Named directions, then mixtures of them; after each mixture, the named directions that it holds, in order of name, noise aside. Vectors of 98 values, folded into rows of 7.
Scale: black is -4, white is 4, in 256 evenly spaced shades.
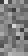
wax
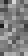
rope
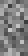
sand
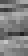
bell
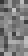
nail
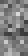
bell, sand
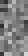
nail, rope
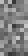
rope, wax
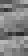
bell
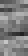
bell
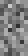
sand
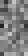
rope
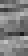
bell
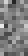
rope
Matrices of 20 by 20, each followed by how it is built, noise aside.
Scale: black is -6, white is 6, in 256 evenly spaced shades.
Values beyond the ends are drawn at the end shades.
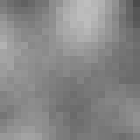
smooth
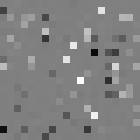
sparse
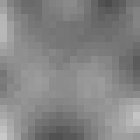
smooth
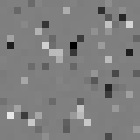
sparse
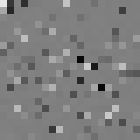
sparse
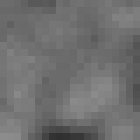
smooth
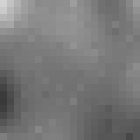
smooth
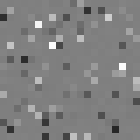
sparse
